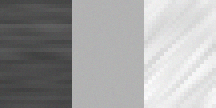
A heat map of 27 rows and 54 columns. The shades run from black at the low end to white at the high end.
It is made of 1 by 3 panels. Panel 1,1: low, streaked across, faint in contrast. Panel 1,2: high, flat. Panel 1,3: very high, slanting up to the right, faint in contrast.
